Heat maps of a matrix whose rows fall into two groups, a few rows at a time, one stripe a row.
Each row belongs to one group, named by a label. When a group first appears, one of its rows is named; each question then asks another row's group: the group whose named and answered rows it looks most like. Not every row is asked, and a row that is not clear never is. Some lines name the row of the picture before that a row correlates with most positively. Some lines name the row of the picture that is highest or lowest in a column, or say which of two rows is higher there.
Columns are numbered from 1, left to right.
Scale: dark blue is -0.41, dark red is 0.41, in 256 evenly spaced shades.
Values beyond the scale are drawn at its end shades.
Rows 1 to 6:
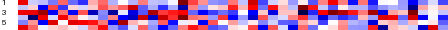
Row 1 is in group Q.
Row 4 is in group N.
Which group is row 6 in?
Q
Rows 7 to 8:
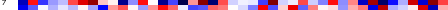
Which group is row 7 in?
Q
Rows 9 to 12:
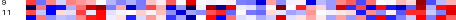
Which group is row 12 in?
Q
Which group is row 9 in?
N
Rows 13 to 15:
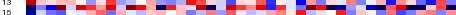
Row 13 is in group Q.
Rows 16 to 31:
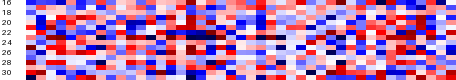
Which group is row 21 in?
N
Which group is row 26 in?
N
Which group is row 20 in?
N
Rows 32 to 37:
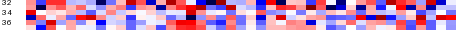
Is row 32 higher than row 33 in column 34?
Yes
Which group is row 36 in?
N
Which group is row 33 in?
N
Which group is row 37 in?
N
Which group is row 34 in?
Q
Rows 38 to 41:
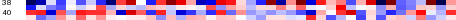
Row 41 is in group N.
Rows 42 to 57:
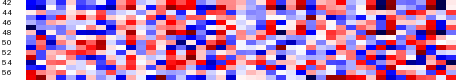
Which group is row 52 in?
N
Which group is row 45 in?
N
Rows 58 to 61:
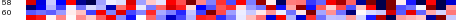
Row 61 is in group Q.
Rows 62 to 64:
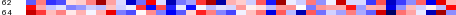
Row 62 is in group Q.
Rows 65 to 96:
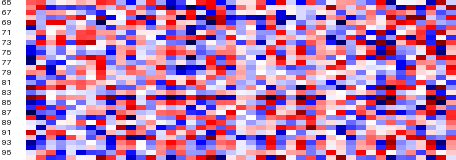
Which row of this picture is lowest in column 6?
95
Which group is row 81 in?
N
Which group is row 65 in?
Q
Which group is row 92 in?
N
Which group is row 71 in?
Q
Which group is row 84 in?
Q
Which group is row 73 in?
Q
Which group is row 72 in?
N
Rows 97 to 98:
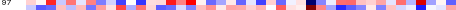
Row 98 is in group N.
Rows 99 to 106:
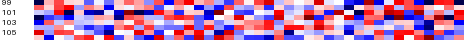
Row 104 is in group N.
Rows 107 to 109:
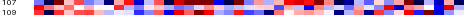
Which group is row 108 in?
Q
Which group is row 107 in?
N
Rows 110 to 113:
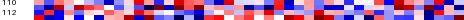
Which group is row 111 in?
N
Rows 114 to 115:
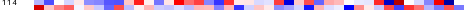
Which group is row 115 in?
Q
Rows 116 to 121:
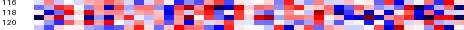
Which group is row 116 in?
Q
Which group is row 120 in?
N
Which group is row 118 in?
N
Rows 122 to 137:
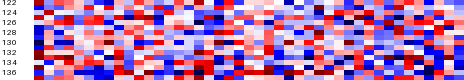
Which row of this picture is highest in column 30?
136
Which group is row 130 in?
Q
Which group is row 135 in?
Q
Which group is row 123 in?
N
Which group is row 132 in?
Q
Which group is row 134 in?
N
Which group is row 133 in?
Q
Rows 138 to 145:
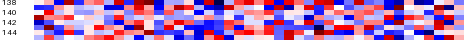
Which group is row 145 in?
Q
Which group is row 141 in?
Q
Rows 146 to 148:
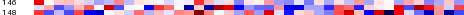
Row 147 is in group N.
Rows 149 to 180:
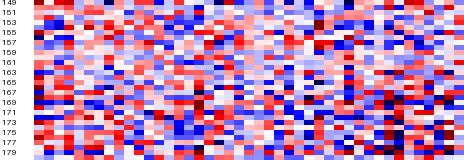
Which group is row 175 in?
Q
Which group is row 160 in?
Q
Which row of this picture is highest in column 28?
169
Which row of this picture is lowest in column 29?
165
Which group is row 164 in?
Q
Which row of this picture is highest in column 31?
174
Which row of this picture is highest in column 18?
157
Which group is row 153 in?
N
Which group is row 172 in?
N
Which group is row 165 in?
N
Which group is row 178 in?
Q
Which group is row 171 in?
N
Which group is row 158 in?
N
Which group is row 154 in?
N
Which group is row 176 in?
Q
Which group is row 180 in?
N
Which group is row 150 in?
Q
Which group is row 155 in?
Q
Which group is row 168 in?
Q
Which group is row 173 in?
Q
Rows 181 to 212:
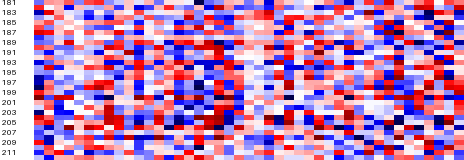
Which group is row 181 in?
Q
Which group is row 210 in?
Q
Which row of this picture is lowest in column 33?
208
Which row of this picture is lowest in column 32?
200
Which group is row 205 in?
Q
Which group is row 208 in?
N
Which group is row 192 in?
Q
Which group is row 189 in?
N
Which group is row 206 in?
N
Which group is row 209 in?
N
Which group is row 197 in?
Q
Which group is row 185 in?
Q
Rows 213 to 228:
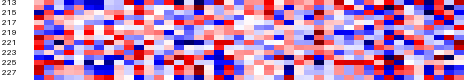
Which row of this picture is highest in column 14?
225
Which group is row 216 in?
Q
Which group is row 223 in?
N
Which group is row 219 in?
N
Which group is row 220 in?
Q
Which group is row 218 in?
N
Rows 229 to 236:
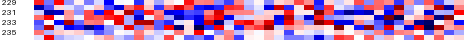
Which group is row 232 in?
Q
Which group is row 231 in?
N
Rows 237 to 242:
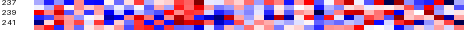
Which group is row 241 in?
N
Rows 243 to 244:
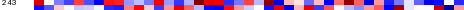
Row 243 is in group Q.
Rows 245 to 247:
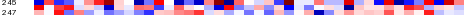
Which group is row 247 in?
N
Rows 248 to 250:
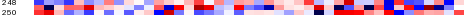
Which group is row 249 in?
N
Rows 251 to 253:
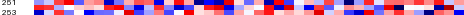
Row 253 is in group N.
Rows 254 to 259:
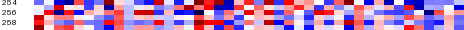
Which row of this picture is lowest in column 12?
254
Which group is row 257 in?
Q
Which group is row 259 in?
Q
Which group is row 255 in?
N
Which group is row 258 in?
Q
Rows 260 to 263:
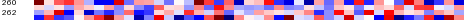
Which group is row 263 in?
Q
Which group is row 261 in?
N
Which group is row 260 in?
Q
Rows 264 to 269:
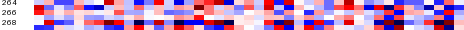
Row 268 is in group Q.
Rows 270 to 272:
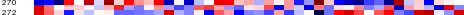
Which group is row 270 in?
N
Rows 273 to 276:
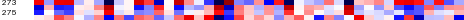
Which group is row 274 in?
Q
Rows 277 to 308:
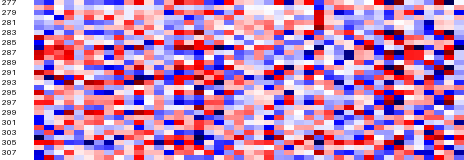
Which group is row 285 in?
N
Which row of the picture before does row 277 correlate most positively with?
273
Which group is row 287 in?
Q
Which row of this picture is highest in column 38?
286
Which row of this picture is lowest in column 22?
292
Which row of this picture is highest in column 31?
305
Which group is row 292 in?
N
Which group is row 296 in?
Q
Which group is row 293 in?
N
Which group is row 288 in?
Q
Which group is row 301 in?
N
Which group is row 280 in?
N
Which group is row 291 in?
Q
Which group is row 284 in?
Q
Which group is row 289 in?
N
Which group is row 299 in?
N
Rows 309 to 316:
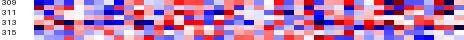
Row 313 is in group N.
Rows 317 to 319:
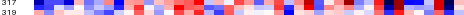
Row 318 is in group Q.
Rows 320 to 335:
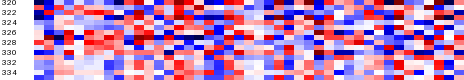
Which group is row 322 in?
N
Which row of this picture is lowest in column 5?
327
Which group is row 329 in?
Q
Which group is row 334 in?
N
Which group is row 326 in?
N
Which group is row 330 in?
N
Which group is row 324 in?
N
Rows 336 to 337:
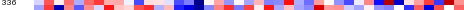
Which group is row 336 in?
Q
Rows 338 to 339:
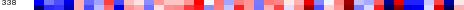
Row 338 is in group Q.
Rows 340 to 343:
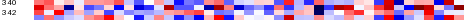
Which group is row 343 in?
Q
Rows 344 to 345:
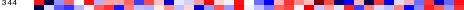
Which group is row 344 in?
N
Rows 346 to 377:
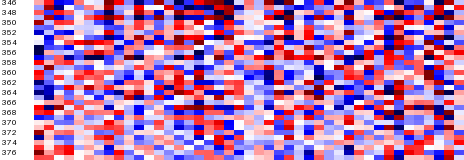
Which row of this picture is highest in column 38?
367
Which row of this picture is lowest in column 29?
361
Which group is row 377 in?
Q
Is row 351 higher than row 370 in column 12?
Yes
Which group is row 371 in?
Q
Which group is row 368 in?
Q
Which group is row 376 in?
Q
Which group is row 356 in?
Q
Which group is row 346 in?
Q
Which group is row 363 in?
N
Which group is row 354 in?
N
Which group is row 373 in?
Q
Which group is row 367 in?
N
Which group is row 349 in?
Q
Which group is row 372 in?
Q
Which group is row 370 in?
Q
